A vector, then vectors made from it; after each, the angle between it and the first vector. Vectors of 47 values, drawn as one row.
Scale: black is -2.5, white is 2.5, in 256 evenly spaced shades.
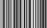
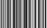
partly aligned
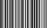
nearly opposite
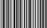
nearly parallel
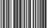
nearly parallel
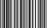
partly aligned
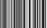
partly aligned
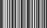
partly opposed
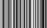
nearly parallel
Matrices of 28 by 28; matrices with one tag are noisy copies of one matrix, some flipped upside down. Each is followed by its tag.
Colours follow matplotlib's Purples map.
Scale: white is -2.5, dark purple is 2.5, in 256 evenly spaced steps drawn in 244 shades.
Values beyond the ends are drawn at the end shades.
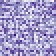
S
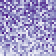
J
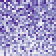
J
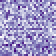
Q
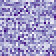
S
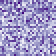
Q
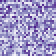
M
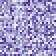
M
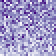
J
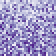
J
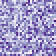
M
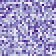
M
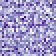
S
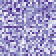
Q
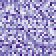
Q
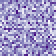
Q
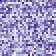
M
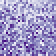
J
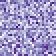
Q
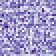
S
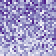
J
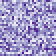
M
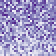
J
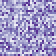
M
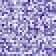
M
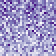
J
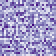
S
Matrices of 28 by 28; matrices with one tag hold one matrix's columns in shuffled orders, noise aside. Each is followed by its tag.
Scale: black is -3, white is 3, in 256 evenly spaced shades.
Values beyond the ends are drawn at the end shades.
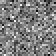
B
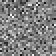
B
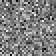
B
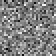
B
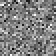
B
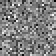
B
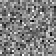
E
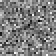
E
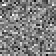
B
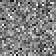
B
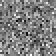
E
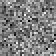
E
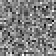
E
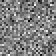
B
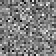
B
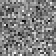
E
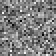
E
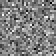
B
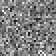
E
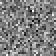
E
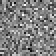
B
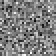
E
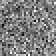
E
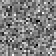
E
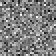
B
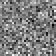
E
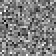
E
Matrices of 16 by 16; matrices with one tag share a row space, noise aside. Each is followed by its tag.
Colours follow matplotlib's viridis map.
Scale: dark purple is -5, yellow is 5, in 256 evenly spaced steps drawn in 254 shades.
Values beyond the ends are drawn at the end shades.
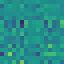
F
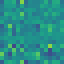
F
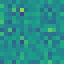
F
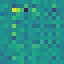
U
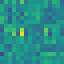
F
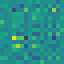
U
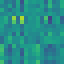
F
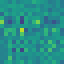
F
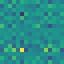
F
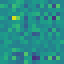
U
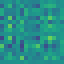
F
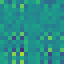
F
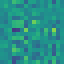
U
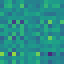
F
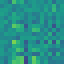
U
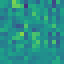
U
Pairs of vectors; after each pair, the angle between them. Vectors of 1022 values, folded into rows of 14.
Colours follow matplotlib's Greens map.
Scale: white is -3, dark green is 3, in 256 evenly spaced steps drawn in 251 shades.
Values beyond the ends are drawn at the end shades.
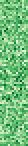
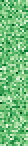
partly opposed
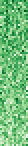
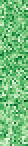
partly aligned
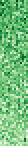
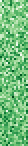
partly opposed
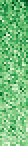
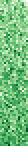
nearly opposite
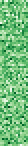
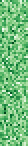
orthogonal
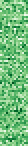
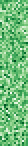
orthogonal
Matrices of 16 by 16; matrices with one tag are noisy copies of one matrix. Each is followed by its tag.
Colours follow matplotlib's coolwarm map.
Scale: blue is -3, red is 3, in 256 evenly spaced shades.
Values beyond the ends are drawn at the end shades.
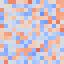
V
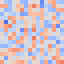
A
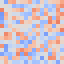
V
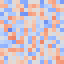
A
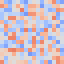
A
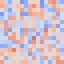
A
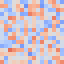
A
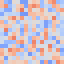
A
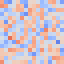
A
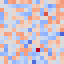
V
